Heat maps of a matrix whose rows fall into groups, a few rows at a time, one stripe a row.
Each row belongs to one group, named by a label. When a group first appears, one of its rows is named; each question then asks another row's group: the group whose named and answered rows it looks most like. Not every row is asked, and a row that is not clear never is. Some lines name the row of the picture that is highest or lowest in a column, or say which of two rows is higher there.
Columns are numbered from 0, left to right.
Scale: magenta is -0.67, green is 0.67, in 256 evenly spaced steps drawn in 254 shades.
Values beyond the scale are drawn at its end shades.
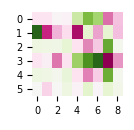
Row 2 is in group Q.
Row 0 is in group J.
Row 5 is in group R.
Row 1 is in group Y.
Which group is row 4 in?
Q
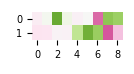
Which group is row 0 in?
Q
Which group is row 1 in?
J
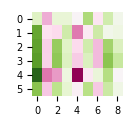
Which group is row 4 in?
Y
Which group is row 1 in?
Y
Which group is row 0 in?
R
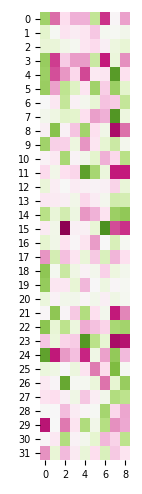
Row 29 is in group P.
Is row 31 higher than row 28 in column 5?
No
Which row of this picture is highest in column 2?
26
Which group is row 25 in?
Q
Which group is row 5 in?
R
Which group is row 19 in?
Y
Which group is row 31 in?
P
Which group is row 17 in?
P
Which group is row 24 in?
Y
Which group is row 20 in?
R
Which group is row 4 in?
Y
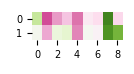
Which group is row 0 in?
Y
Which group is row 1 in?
R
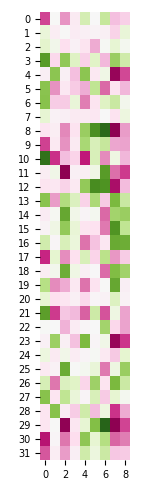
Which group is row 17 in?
P
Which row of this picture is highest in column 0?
10
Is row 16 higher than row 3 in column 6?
Yes
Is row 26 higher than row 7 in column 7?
Yes
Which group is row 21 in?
Y
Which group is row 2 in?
Q
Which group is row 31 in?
P
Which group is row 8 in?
J
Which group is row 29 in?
J
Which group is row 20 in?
Y
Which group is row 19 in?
Y
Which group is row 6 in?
Y
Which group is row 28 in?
P
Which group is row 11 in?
J
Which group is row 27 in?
R
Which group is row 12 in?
J
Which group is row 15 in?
Q
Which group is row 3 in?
R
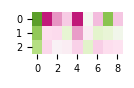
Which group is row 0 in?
Y
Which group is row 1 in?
Y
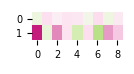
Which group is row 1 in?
P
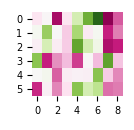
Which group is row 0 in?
J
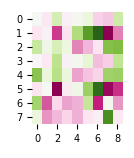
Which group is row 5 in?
J
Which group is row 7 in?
Y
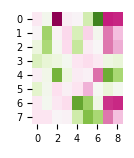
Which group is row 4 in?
Q
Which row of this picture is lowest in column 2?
0
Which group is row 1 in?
P
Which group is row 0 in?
J
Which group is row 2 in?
P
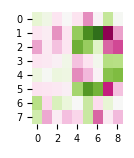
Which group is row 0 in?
Q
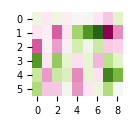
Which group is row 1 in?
J
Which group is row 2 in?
P
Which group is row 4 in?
R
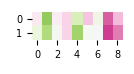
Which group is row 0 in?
P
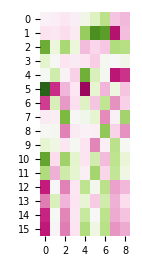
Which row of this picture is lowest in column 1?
5
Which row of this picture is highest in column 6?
1
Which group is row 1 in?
J
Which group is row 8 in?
J
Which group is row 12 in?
P
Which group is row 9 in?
Q
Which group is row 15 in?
P
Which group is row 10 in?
R
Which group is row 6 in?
P
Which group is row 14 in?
P
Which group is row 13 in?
P
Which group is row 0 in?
J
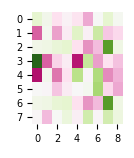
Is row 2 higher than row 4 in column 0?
Yes
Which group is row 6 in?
Q
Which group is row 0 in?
Q
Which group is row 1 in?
P
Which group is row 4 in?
P
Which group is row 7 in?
R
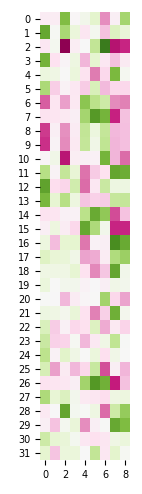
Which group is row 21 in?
Q
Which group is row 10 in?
J
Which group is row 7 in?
J
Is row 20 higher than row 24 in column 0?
No
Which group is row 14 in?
J
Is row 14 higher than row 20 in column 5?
Yes
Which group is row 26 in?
J
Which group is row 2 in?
J
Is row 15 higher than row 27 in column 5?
Yes
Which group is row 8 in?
P
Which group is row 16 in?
R
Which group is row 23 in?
Y
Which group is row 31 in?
R
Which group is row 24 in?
R
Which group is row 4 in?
Q
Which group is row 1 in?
R
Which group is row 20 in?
J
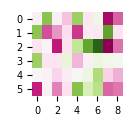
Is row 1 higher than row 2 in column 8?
Yes
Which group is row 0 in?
P
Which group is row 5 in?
P
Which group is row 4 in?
J
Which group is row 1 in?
Y
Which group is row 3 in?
Y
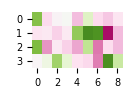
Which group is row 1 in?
J
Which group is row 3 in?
Q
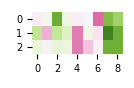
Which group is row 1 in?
R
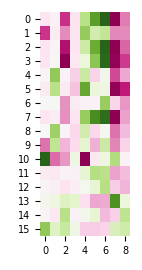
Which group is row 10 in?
Y
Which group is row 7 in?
J
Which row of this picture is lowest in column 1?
10
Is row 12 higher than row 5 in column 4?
No
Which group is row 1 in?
P
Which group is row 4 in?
P
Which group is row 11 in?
J
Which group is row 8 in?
P
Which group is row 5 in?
P
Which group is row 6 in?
J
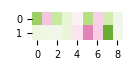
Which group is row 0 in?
R
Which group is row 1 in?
Q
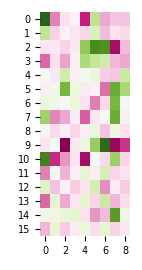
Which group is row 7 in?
Y
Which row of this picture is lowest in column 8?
9
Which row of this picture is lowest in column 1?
10
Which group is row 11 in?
P
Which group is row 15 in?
P
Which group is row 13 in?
P
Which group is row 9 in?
J
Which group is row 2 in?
J
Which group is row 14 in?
Q
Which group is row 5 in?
Q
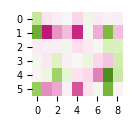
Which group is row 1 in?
Y
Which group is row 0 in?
Y
